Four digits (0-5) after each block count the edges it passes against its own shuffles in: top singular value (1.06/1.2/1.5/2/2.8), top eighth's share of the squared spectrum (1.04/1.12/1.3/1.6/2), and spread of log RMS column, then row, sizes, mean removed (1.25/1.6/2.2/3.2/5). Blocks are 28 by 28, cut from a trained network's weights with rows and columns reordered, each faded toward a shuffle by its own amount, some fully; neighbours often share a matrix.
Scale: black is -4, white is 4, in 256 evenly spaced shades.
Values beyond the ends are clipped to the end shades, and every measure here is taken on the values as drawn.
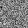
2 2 0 0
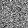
0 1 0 0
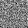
0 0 0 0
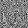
3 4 1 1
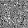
1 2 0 1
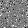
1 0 0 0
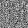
2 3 0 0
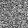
0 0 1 0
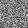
0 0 0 0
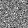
0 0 0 0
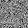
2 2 0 0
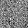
1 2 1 0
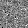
0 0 0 0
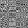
3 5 1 1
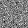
0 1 0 0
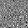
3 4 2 1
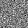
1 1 0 0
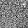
2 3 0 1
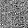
2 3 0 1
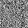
2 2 0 0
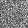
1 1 0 0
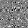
3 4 1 2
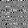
3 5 1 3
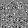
2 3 0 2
